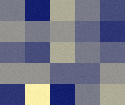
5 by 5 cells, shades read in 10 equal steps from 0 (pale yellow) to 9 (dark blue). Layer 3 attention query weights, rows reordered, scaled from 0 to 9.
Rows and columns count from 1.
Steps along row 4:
same up same down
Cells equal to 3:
3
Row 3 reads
6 7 3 5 6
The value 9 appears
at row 1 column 2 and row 5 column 3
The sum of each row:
29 27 27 24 25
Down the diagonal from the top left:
5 5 3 6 3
